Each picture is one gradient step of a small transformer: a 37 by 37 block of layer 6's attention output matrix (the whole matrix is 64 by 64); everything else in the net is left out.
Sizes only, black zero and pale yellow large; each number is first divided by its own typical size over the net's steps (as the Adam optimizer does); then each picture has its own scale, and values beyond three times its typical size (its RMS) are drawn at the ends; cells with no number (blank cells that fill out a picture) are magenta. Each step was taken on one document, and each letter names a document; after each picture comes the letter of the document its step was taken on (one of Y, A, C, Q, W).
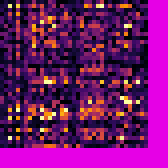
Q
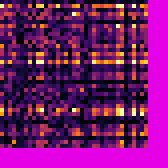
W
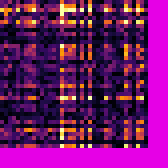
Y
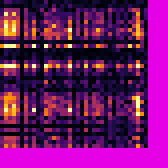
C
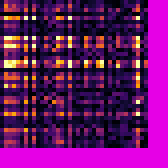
C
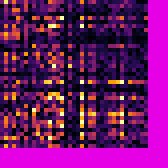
Q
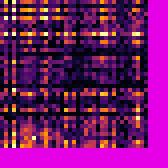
Y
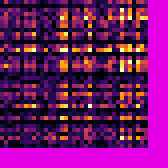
Y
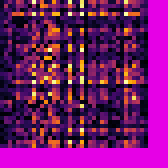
Q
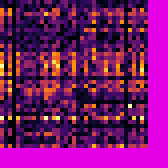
W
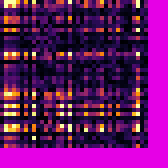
C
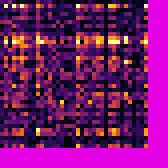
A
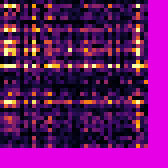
C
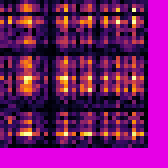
Y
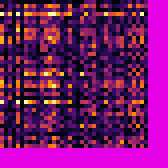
W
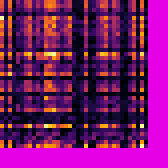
W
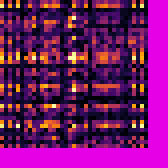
W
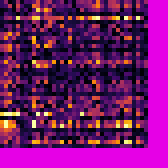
Q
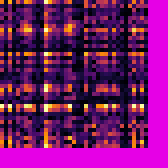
W
